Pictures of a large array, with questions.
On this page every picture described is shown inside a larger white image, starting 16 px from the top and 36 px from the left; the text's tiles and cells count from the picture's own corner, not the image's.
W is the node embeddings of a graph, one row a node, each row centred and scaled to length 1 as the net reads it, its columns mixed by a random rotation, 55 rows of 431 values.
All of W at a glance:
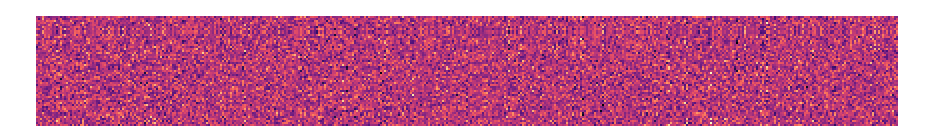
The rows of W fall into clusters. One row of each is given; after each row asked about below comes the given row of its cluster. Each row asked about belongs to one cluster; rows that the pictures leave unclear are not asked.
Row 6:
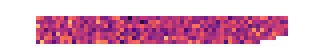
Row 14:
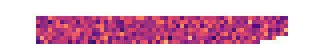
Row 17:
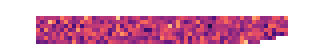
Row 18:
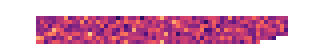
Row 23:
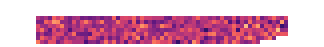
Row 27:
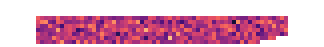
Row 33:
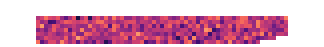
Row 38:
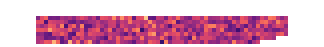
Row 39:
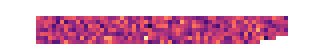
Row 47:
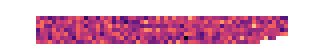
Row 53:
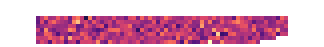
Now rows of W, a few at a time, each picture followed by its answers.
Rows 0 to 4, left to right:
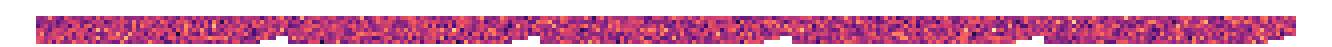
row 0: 18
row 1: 14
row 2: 27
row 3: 47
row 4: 17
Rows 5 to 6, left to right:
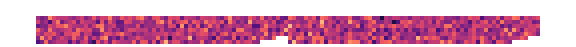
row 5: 14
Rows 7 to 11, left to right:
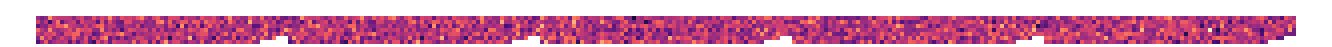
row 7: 14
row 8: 14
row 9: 6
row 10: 23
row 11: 18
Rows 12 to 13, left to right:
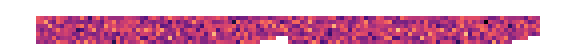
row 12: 27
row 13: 27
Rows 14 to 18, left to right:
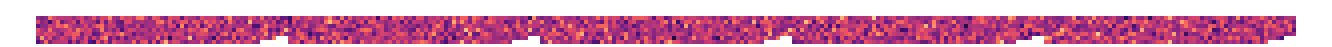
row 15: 53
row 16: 14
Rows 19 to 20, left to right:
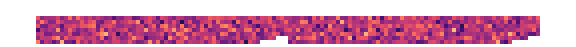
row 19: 27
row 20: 17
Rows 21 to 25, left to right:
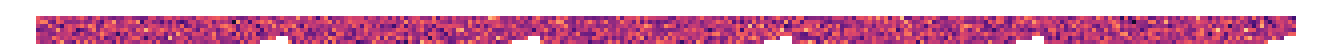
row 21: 27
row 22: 33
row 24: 38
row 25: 47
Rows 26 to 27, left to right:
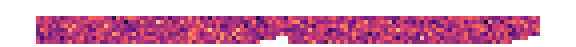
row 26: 47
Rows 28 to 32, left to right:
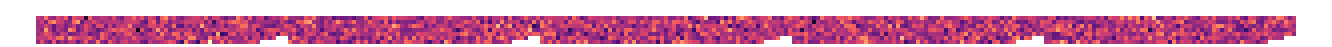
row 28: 53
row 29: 23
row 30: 33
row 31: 39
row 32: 38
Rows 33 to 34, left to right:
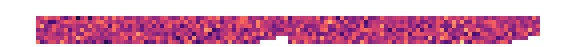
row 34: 53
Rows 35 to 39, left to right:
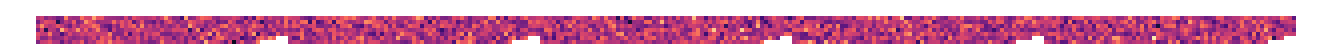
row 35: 39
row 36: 39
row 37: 47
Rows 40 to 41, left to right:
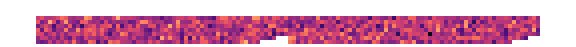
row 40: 17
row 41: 18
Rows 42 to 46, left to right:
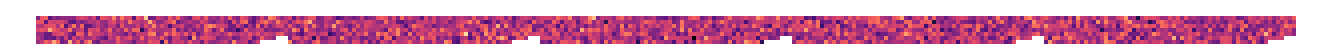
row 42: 38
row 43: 23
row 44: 17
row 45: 38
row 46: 6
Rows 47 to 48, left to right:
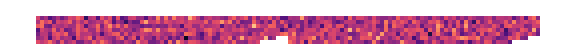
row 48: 18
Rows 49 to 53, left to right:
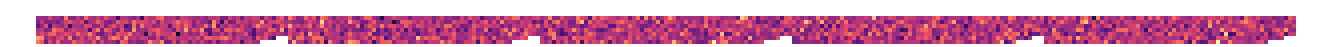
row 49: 18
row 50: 6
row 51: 53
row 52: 17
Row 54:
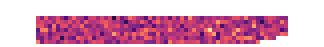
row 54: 47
